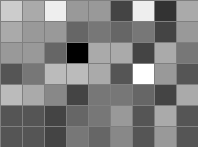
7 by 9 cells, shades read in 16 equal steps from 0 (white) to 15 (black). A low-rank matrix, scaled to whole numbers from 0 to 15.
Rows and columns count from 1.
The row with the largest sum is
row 7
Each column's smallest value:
3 5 1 4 5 5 0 5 5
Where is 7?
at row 5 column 3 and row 7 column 6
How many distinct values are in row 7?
6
